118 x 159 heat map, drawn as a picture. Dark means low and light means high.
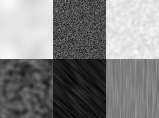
The table splits into 2 rows of 3 panels. Panel 1,1: very high, smooth, faint in contrast. Panel 1,2: low, fine-grained. Panel 1,3: very high, blotchy, faint in contrast. Panel 2,1: low, blotchy. Panel 2,2: very low, slanting down to the right, faint in contrast. Panel 2,3: middling, streaked downward, faint in contrast.
